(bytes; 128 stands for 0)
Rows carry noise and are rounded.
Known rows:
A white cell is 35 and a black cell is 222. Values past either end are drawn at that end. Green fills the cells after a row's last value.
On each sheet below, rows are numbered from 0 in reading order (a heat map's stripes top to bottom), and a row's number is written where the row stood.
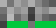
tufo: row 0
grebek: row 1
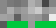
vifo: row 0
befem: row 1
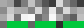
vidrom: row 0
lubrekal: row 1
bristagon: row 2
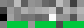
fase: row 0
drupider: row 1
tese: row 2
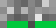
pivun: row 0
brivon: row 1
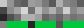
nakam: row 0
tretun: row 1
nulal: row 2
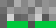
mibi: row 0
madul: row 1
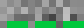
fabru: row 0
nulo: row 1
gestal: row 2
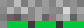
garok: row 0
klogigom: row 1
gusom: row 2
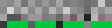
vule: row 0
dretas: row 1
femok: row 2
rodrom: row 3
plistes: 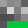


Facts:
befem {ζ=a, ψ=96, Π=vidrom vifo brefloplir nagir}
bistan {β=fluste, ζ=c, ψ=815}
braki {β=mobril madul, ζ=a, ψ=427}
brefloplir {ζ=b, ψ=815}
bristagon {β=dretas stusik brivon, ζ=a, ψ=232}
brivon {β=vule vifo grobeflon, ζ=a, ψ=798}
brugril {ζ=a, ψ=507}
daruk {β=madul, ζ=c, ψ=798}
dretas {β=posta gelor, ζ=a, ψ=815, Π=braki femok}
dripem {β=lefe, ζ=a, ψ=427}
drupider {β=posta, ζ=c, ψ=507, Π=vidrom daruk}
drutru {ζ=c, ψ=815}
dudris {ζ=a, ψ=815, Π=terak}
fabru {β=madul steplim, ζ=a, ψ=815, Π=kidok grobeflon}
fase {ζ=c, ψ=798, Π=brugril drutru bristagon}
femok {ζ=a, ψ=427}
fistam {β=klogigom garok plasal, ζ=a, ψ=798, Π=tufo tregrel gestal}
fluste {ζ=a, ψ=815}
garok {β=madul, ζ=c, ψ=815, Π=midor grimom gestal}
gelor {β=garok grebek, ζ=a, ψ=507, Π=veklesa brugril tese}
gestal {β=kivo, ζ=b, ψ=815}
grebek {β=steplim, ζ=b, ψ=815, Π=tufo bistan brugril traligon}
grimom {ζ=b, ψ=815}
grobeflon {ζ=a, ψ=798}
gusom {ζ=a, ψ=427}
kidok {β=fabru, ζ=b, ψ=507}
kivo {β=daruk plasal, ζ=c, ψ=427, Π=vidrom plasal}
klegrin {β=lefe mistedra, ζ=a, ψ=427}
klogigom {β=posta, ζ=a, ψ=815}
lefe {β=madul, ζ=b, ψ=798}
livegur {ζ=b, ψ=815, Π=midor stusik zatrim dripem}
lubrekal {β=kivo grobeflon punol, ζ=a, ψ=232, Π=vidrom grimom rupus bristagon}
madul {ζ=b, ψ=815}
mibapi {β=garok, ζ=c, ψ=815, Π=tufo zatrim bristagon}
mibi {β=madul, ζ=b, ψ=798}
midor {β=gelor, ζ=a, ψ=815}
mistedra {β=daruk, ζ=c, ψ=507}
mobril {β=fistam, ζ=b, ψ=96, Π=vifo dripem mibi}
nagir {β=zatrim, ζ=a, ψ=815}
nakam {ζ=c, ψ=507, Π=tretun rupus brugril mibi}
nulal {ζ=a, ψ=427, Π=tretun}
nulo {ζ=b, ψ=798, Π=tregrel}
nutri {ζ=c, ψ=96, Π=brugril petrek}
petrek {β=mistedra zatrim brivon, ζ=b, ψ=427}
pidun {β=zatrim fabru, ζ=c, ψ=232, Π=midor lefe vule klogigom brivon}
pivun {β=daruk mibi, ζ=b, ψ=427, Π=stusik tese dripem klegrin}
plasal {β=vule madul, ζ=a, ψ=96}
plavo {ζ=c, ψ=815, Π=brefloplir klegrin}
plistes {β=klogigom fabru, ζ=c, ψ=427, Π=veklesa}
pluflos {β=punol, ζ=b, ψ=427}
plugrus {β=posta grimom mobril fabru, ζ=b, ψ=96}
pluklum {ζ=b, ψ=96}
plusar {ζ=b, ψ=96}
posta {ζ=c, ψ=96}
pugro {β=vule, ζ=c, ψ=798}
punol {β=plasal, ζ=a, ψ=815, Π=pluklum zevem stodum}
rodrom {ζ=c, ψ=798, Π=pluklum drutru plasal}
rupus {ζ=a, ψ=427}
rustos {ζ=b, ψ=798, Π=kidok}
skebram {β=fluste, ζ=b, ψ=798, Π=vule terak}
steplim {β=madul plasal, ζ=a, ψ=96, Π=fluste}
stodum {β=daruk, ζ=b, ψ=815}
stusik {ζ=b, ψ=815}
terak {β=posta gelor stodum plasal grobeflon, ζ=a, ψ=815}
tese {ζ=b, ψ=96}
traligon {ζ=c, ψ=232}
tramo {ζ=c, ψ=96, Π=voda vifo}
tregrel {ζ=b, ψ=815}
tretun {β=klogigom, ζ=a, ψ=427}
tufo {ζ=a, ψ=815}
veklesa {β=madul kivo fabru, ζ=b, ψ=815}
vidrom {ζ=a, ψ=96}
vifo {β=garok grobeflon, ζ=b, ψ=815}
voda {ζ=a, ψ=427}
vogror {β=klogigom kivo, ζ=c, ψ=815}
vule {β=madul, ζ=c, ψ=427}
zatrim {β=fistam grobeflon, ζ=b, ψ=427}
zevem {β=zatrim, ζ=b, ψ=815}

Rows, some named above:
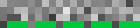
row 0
mistedra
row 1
fistam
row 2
dripem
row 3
veklesa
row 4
plasal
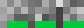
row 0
dudris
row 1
lefe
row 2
brugril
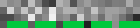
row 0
plistes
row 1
lubrekal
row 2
plasal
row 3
rupus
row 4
skebram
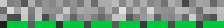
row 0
traligon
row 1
gestal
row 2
klegrin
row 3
terak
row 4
dripem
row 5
voda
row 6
plasal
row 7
posta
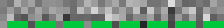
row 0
rustos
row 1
tregrel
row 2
livegur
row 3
tramo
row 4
midor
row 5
petrek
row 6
brugril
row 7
mibi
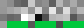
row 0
drupider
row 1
pidun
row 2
dripem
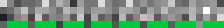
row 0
gelor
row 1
daruk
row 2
pluklum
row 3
pugro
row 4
daruk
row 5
stusik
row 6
kidok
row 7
kivo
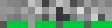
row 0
punol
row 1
mobril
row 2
nutri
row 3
brefloplir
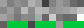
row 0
dretas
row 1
plasal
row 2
drupider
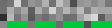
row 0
rodrom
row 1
mibapi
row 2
steplim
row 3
nagir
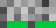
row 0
drutru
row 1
pluklum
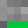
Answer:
punol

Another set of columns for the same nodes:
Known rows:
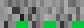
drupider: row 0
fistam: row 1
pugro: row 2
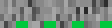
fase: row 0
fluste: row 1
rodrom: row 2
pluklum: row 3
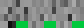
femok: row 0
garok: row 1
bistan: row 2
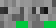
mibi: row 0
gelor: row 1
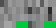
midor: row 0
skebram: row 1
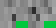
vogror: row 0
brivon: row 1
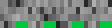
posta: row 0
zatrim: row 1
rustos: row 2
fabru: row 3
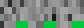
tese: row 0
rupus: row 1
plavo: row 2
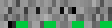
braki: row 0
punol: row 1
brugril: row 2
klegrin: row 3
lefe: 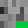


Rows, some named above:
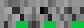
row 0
drupider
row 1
kidok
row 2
pivun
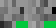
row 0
rustos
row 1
vule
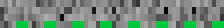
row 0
nulo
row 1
nutri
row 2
steplim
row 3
punol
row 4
mobril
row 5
vule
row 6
plistes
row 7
voda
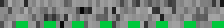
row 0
fabru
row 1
petrek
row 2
pidun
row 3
mibi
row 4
mobril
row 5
drupider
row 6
tufo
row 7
befem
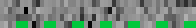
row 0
vule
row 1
traligon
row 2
nulal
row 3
pidun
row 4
fluste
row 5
nagir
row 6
tramo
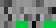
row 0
bristagon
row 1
pidun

